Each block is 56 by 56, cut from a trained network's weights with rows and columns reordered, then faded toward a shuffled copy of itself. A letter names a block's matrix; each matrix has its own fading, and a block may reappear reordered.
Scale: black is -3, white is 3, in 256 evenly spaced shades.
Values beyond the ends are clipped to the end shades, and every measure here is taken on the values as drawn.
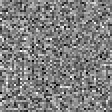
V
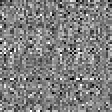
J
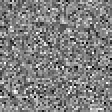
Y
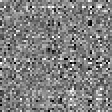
J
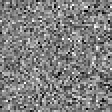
Y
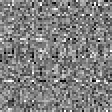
J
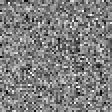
V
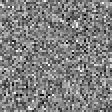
V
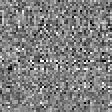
J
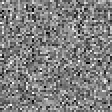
V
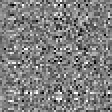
J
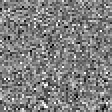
Y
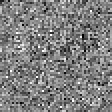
Y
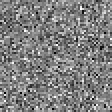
V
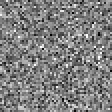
V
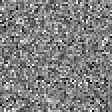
Y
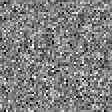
Y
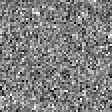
Y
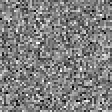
Y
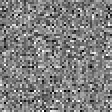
J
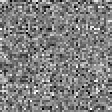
J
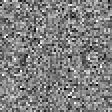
V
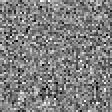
V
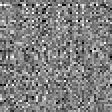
J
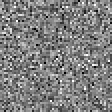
Y
